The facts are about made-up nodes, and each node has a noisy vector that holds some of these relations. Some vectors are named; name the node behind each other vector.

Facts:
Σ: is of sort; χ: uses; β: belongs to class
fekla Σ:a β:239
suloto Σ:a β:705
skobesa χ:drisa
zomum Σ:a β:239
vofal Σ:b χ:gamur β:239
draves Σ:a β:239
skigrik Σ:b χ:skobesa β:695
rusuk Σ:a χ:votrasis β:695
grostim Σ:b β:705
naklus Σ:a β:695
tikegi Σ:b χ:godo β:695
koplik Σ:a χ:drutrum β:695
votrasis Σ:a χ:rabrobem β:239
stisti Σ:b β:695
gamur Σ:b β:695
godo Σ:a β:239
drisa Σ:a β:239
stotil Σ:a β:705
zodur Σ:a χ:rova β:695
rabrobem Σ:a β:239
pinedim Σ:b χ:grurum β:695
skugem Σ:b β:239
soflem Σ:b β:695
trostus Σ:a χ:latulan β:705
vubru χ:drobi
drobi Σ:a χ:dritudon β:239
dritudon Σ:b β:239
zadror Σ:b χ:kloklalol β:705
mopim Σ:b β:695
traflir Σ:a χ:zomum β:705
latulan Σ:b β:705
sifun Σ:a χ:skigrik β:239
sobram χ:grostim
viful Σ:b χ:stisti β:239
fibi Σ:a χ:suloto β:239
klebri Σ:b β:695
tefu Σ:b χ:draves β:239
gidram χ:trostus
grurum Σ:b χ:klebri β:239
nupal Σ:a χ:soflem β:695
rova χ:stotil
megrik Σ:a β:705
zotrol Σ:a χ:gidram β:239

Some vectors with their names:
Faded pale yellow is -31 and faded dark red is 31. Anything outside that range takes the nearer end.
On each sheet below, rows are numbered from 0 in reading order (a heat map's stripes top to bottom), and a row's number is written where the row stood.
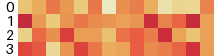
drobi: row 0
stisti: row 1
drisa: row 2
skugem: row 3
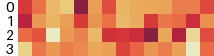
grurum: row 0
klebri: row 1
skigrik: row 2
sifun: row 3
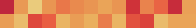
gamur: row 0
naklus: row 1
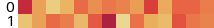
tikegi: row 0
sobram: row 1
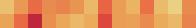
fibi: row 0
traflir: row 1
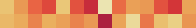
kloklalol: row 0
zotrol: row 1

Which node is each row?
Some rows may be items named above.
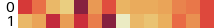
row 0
grurum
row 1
rova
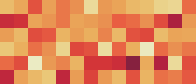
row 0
votrasis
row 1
grostim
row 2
naklus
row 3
vubru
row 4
skigrik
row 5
pinedim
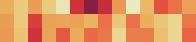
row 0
gidram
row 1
rusuk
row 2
zodur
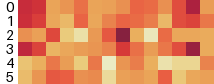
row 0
grostim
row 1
zadror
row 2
trostus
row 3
latulan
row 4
drobi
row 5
rabrobem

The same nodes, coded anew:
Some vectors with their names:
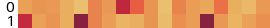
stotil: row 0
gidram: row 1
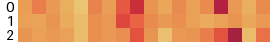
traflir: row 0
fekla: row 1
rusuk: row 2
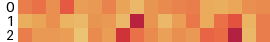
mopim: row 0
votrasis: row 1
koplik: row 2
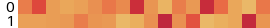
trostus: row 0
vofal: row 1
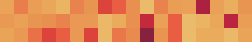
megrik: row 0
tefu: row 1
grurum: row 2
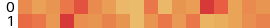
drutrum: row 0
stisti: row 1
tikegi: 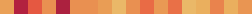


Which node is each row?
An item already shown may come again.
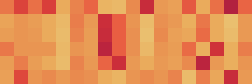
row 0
skigrik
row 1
stotil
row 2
stotil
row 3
zodur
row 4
traflir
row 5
grostim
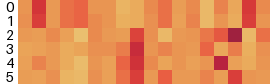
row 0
zadror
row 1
zadror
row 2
rusuk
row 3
zotrol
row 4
traflir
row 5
sifun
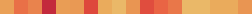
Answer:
klebri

